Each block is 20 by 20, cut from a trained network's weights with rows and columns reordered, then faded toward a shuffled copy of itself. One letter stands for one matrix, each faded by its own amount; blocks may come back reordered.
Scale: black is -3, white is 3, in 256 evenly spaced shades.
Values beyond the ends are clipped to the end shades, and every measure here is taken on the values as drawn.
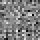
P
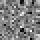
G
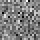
G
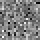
G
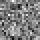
G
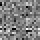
G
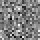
G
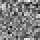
P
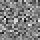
P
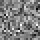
P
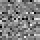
P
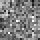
G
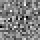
P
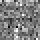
P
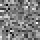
G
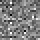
P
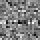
P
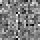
G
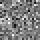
P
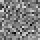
P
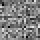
P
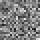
P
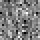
G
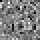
G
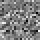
P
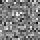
P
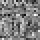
P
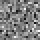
G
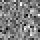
G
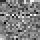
P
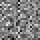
G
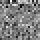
P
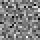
P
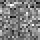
G
